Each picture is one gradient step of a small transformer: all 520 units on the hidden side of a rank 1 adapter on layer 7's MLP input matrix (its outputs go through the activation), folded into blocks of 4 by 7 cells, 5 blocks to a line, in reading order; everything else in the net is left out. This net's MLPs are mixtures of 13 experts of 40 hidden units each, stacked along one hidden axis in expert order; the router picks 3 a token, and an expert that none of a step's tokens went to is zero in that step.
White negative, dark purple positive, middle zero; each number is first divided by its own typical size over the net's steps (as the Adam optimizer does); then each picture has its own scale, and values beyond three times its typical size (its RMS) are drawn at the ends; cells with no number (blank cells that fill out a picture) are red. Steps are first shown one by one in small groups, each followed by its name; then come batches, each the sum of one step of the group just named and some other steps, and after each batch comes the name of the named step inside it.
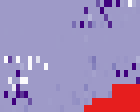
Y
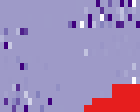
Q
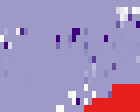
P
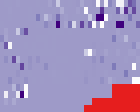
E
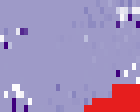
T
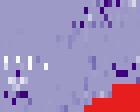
Y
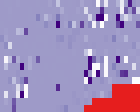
E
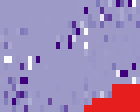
Q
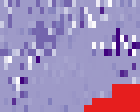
Q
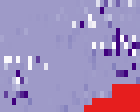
Y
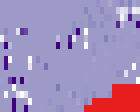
T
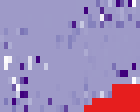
Q
